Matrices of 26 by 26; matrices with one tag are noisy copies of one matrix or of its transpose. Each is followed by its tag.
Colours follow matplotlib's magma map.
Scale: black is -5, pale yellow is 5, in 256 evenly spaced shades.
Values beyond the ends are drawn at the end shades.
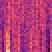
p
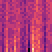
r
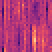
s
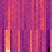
p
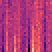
r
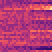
p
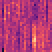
s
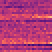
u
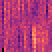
s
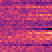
r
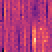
s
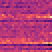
u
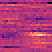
s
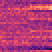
p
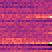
u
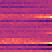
u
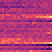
u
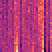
u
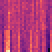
p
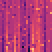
r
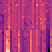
p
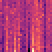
r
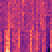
p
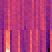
p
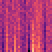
r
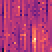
s
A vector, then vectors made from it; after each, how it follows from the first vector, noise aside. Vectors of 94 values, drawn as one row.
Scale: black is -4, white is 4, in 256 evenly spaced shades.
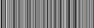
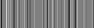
partly zeroed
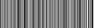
reversed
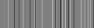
partly zeroed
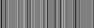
partly zeroed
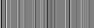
partly zeroed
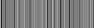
partly zeroed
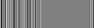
partly zeroed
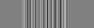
partly zeroed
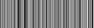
reversed
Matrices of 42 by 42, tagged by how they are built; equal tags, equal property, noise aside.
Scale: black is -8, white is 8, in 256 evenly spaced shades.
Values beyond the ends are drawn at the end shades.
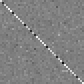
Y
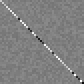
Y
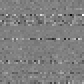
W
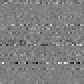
W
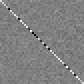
Y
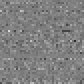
W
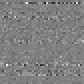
W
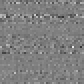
W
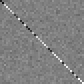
Y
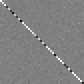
Y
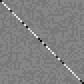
Y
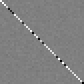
Y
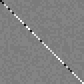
Y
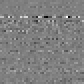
W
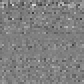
W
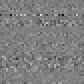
W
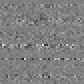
W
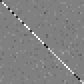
Y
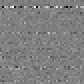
W
